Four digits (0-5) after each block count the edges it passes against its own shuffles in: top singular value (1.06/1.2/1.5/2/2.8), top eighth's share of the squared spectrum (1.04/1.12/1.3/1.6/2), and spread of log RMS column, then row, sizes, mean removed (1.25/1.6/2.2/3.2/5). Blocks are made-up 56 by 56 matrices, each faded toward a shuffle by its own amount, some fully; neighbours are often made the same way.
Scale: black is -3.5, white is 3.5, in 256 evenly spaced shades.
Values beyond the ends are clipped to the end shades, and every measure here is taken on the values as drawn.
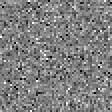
0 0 0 0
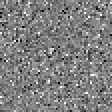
0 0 0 0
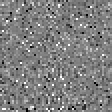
3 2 1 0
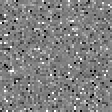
1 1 0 0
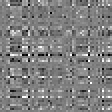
5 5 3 4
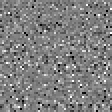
3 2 1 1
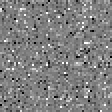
3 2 1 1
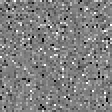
2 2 0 0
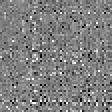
4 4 2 2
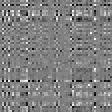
5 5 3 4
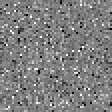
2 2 0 0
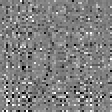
4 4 2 3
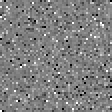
1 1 0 0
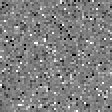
0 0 0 0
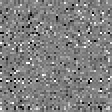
4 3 2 2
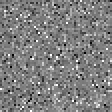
0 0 0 0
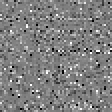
3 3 2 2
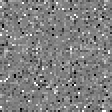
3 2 1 1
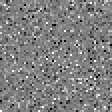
2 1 0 0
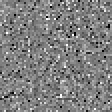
2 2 0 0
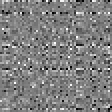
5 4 3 3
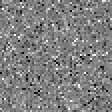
2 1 0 0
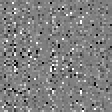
4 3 2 1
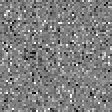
3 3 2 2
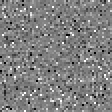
2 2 0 0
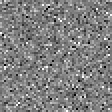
0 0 0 0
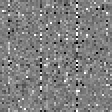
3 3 2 1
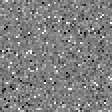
0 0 0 1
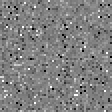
1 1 1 0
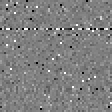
4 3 0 1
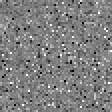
1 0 0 0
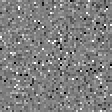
2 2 0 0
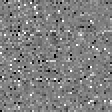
3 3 1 1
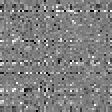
4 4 2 3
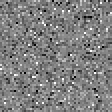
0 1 0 0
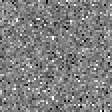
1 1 0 0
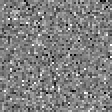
2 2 0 1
